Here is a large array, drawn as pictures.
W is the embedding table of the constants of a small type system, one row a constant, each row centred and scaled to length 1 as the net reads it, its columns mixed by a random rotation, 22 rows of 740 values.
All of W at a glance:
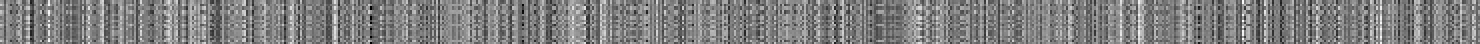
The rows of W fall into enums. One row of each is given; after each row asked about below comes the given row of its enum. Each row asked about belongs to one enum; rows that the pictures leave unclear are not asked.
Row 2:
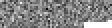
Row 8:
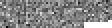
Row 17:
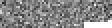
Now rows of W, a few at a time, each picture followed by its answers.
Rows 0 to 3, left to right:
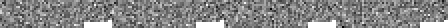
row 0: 17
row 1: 17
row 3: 8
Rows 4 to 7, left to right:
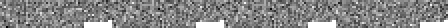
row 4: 8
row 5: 2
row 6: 2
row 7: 17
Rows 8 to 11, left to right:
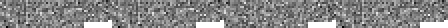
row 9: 8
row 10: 17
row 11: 8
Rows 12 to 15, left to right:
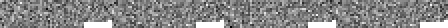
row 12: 2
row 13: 17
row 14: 8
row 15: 17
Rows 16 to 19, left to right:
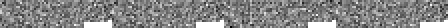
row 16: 17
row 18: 8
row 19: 17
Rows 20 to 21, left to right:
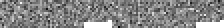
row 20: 2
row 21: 8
